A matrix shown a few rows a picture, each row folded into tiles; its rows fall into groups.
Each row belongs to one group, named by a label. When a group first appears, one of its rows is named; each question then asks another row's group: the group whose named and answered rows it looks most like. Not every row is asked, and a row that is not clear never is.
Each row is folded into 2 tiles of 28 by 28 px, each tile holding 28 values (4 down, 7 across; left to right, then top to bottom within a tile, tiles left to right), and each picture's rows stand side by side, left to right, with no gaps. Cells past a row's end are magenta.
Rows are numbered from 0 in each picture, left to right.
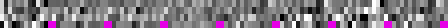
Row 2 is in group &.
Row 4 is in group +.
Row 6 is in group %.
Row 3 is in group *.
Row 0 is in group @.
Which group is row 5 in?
+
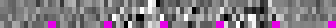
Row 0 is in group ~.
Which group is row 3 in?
&
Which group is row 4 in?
+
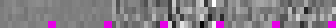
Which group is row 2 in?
@
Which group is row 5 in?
&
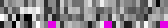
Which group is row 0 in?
%
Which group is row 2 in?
@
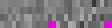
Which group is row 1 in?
~
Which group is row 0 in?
+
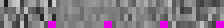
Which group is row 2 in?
*
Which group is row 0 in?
*
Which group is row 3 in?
@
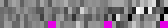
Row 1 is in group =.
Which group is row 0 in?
*
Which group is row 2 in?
=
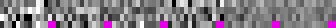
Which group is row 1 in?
%
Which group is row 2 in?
+
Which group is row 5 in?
*
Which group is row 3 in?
*
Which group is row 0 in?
%
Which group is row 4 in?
=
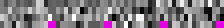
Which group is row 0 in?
%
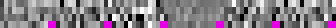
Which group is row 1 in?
*
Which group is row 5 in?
*
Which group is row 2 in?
%
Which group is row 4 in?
=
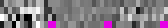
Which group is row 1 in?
~
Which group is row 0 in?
%
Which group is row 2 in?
&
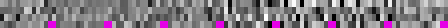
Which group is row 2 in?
~
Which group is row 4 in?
@
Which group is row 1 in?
&
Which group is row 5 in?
*
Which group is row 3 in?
*
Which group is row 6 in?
*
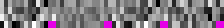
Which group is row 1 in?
*
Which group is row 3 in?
*
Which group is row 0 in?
@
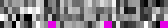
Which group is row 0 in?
%
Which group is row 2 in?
@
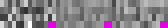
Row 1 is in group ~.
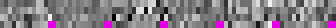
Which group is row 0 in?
%
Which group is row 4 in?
~
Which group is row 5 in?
*
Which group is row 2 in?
=
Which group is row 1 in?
+
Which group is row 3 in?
+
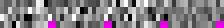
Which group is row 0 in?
%
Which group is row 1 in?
&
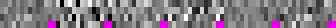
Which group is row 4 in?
*
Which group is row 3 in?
&
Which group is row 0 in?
+
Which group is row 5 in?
+
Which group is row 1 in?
*
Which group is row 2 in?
*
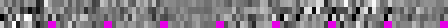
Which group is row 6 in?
=
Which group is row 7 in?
=
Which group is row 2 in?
*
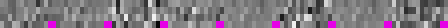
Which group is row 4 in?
&
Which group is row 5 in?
+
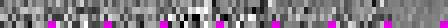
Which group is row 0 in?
%
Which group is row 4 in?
+
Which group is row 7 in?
&
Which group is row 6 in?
~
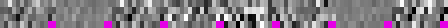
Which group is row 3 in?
&
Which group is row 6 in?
~
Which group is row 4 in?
%
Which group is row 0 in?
=
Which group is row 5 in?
@
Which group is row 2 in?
=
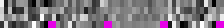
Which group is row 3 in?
@
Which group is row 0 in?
@
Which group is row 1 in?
+
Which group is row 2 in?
&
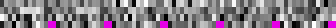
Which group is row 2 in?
*
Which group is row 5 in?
@
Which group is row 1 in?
%
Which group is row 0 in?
%
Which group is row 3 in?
*
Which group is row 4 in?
=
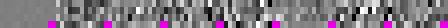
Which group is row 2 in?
=
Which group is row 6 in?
=
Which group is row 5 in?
&
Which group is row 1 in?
@
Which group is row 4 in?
@
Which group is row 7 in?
~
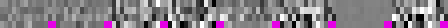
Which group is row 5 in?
%
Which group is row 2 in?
~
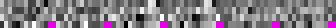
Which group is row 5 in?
%
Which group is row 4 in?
&
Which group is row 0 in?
@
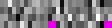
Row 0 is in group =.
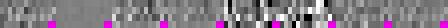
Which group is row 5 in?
%
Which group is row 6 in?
+
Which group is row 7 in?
&
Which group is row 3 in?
&
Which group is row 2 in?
&
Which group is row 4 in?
@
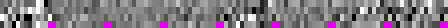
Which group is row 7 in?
=
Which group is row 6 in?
=
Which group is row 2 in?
*
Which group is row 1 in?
+
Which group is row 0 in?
%
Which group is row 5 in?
*
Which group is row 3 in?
=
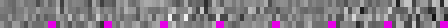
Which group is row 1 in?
@
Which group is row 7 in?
*
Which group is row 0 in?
~
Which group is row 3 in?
&
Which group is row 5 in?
+
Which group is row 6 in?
&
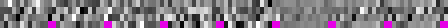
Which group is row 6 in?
=
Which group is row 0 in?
=
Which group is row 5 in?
=
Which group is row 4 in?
@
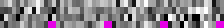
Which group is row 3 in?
%
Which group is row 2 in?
*
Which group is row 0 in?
=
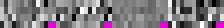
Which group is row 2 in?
+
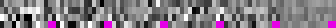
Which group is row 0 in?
%
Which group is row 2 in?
~
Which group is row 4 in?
%
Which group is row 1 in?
@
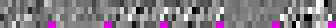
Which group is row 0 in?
+
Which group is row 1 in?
&
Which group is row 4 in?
~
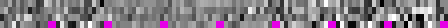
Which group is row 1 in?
@
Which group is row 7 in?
%
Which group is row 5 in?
~
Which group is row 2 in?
=
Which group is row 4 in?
=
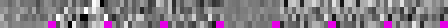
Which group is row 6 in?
*
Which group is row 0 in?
&
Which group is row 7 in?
=
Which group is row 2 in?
+
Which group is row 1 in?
%
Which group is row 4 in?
~
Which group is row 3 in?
@
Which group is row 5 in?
*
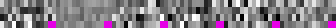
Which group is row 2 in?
%
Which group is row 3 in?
+
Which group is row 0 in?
+
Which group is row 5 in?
*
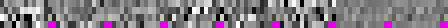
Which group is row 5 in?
*
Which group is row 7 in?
=
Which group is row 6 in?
&
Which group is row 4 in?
+
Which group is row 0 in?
%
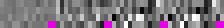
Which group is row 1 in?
@
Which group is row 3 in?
+
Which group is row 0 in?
~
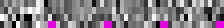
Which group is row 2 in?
@
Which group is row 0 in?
%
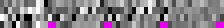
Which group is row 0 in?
%
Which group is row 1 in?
=
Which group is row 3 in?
*
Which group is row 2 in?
=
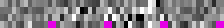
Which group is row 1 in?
&
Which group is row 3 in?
@
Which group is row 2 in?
%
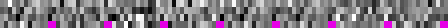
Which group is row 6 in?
&
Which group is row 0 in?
=
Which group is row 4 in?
=
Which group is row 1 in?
*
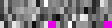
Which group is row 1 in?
+
